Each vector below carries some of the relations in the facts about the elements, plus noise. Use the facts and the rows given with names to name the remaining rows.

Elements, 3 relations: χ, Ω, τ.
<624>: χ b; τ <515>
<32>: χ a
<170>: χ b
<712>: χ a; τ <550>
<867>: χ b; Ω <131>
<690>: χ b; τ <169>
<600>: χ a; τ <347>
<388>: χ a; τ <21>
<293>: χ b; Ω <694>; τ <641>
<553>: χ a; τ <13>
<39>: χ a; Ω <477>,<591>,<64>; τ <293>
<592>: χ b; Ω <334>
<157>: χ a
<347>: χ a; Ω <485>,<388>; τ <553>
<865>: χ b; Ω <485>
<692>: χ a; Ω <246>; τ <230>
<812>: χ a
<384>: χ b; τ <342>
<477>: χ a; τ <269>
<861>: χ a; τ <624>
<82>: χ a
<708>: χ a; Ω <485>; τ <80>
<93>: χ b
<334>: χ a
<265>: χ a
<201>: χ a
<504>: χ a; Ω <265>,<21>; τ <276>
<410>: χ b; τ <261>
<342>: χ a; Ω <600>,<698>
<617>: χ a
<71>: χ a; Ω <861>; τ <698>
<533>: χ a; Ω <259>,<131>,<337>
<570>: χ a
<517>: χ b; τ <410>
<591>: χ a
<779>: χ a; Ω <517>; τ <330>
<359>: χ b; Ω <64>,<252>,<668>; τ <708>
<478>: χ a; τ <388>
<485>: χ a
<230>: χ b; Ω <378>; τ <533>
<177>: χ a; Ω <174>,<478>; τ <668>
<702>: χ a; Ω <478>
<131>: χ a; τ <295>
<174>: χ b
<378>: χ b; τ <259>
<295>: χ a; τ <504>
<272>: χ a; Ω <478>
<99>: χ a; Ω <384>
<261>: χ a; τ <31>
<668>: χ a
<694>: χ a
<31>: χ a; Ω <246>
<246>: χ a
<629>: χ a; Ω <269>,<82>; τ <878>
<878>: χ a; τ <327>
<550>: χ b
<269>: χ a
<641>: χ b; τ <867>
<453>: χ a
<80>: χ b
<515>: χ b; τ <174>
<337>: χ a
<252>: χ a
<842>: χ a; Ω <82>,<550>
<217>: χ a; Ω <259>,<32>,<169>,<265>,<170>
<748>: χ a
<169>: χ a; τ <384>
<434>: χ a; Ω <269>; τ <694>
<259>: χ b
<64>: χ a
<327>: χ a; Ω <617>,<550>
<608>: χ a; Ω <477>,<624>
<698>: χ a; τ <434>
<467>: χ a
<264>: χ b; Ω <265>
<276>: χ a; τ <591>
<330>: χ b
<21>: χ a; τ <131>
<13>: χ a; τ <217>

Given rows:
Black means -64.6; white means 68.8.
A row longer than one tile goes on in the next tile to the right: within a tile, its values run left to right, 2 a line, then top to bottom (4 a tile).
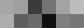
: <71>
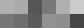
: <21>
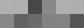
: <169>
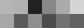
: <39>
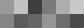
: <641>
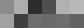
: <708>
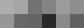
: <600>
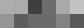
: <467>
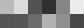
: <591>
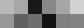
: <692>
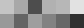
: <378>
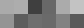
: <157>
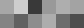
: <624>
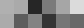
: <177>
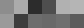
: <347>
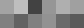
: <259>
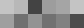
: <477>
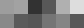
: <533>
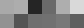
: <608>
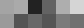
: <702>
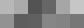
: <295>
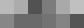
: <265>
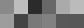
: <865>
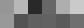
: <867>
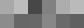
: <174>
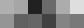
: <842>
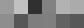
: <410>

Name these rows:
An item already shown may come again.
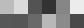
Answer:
<591>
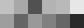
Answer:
<378>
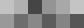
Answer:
<478>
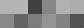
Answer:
<668>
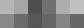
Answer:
<131>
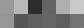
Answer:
<867>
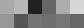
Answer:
<608>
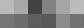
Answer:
<246>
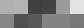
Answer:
<504>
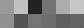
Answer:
<264>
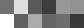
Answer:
<592>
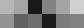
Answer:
<692>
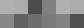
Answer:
<169>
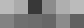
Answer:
<269>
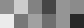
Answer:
<334>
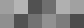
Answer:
<388>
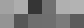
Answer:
<878>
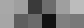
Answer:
<71>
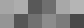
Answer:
<485>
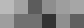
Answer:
<861>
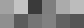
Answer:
<93>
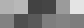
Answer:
<504>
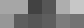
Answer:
<13>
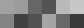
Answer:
<694>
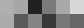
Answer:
<177>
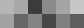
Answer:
<712>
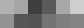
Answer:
<217>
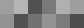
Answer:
<388>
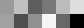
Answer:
<384>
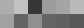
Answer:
<690>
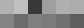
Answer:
<550>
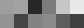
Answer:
<230>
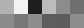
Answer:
<517>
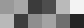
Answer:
<99>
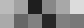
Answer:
<629>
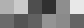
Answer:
<276>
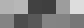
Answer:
<504>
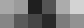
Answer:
<31>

